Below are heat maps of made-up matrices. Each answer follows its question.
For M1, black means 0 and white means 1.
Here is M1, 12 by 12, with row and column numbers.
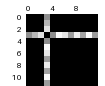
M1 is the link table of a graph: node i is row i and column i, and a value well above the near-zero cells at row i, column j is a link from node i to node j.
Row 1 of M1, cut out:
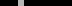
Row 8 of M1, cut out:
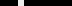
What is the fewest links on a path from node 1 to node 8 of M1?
2
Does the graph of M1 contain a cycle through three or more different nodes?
no
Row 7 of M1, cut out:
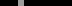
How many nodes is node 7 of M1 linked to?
1
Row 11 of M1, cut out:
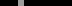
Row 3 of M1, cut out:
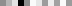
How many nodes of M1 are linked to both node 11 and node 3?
0
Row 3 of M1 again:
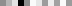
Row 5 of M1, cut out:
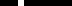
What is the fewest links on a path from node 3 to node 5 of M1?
1
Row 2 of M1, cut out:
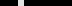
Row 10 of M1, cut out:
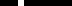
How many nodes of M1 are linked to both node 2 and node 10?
1
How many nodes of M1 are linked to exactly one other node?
11
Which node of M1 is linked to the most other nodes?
node 3
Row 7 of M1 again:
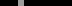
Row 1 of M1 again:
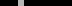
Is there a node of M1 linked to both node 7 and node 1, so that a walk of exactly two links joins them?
yes
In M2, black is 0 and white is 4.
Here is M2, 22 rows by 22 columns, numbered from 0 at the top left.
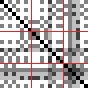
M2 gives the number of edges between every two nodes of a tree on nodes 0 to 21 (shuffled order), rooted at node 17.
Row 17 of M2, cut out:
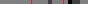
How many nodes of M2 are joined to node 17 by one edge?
3
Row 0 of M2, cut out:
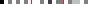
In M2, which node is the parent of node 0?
12
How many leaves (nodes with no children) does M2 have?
18
